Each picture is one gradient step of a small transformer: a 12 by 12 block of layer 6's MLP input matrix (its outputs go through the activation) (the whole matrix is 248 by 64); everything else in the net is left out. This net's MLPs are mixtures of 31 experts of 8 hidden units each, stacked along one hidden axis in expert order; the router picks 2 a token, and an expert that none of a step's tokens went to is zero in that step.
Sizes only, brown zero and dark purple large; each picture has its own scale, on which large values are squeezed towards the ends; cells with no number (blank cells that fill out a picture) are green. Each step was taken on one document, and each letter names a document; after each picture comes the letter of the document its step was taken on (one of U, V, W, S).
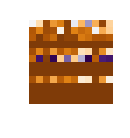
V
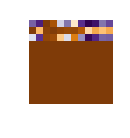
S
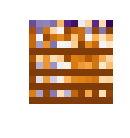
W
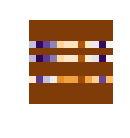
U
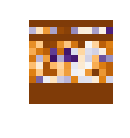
W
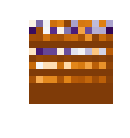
S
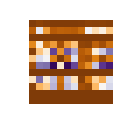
S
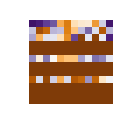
V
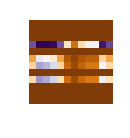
U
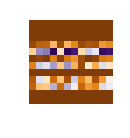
S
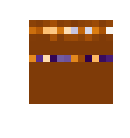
V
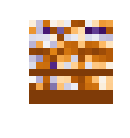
W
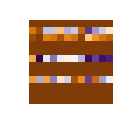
V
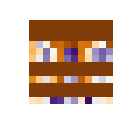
U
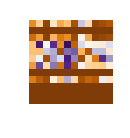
U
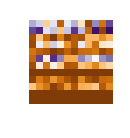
W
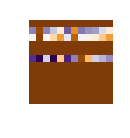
V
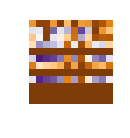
U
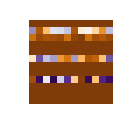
V
